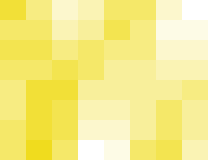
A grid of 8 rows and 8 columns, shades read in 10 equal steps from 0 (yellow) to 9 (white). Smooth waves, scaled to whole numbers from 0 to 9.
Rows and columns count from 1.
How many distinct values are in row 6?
6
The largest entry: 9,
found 2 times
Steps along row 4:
same down up up same up same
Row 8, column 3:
3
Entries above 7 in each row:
1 2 0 0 0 0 0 2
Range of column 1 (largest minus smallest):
3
